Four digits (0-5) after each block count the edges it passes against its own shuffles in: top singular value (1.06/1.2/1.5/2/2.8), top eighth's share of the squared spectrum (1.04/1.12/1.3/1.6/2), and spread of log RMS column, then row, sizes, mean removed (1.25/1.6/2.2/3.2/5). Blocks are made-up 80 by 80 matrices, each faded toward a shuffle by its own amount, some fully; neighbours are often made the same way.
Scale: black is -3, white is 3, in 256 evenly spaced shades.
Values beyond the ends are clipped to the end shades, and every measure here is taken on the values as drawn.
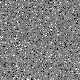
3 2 0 0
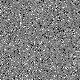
3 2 0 0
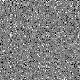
4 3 2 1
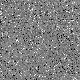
2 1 0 0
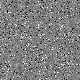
2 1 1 0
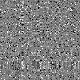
4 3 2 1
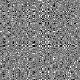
5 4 3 3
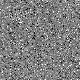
3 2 1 0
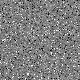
0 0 0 0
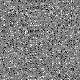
3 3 1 1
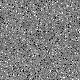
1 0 0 0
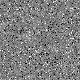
0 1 0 1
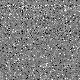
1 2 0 1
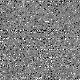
1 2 2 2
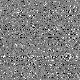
2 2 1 3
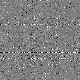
3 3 1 2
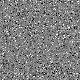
1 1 0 1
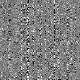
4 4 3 2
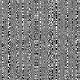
4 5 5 2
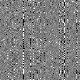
4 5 3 1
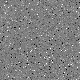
0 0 0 0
